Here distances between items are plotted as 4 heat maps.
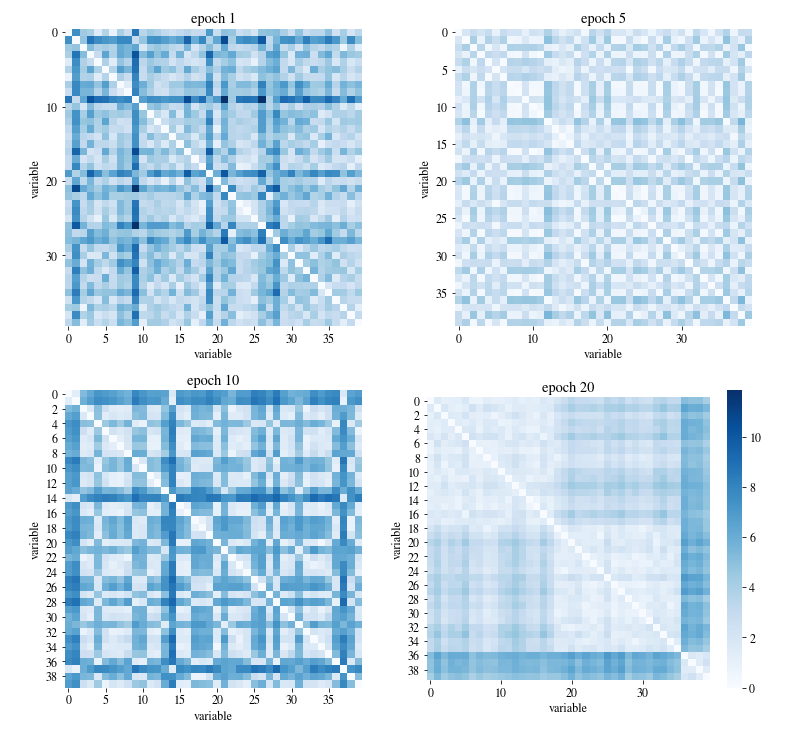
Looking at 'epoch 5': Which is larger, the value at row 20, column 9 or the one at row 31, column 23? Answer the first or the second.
the first
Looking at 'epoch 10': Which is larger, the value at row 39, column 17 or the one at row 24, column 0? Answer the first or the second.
the second
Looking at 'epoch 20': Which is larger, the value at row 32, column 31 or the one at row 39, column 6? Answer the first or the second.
the second
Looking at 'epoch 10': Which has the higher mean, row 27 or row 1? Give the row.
1
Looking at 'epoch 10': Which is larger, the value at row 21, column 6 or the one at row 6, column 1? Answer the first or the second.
the second
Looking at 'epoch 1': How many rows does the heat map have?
40
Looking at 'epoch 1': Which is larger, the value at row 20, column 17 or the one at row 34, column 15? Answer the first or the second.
the first
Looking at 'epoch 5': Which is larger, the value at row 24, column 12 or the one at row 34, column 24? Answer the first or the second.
the first
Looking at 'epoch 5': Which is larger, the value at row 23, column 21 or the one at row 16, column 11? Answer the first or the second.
the first
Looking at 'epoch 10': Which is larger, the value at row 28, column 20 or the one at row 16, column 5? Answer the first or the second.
the first
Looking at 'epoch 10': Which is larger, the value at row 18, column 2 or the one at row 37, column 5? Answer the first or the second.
the second
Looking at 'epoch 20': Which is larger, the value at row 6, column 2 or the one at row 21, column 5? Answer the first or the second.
the second
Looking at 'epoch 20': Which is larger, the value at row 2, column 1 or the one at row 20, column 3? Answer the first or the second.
the second
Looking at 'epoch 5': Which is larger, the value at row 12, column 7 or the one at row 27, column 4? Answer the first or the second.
the first
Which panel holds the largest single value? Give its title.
epoch 1
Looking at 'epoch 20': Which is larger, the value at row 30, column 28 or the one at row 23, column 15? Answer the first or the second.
the second
